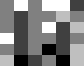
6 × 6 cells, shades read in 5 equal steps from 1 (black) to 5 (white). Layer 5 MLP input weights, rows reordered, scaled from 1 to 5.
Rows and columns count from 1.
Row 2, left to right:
3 2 3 3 4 3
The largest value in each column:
5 5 3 5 5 4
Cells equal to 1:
3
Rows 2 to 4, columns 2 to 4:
2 3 3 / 2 3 5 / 2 3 3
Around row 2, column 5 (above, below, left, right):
5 2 3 3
